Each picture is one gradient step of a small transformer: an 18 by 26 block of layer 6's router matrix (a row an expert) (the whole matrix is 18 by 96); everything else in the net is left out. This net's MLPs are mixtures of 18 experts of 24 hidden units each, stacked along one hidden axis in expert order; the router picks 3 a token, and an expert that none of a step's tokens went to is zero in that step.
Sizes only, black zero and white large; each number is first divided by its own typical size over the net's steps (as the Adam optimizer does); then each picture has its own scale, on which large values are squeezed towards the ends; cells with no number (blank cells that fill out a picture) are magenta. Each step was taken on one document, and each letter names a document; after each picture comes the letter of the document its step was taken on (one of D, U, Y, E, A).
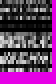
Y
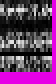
Y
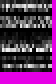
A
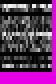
A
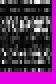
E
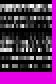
A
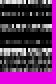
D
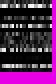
A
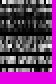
Y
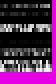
D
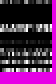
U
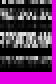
Y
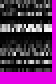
D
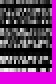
Y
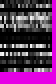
D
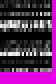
D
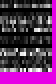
E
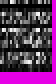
E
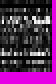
E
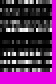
U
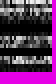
Y
